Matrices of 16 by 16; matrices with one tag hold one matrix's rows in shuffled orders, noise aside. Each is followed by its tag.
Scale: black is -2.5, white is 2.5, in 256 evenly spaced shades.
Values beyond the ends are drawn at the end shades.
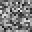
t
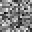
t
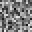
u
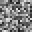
t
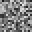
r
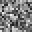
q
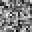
t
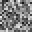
u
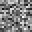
r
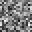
u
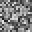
q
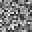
q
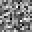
t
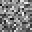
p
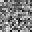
t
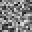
p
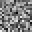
q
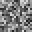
r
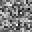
t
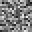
r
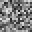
t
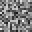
q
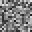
u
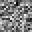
r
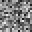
t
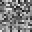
t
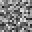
r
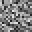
q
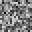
q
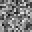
r
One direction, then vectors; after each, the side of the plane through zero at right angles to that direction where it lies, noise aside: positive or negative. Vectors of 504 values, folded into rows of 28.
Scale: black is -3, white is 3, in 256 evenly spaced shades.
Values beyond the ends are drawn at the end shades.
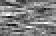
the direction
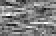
positive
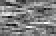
positive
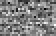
positive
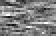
positive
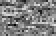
positive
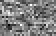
positive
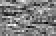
negative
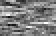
positive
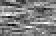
positive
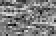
positive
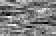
negative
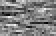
negative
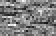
negative
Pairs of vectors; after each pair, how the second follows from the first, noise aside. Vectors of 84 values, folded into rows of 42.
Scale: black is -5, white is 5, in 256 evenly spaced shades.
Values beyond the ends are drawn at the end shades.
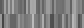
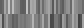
copied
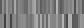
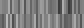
shuffled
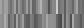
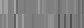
partly zeroed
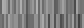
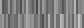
negated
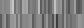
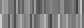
shuffled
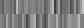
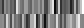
scaled up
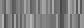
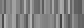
sign-scrambled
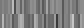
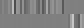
partly zeroed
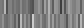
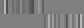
partly zeroed
